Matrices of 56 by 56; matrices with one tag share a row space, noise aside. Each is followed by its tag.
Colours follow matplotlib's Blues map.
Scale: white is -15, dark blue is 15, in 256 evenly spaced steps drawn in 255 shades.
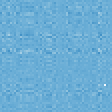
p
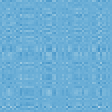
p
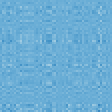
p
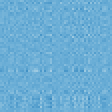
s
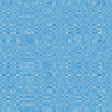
p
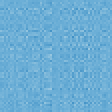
s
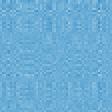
p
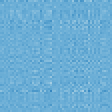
s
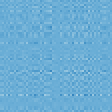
s
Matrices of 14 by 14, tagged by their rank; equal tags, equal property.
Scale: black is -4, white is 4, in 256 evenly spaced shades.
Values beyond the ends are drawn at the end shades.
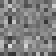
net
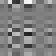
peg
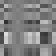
peg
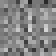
net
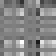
peg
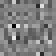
net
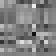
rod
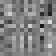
rod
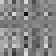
rod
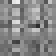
rod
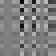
peg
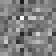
net
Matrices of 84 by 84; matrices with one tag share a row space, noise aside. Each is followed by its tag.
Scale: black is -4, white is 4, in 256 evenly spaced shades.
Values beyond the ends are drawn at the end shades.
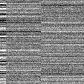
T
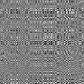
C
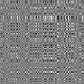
C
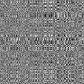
C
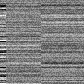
T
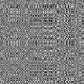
C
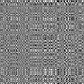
C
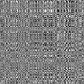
C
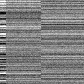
T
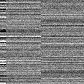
T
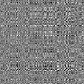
C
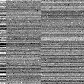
T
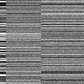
T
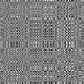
C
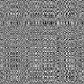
C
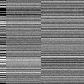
T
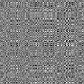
C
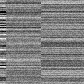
T
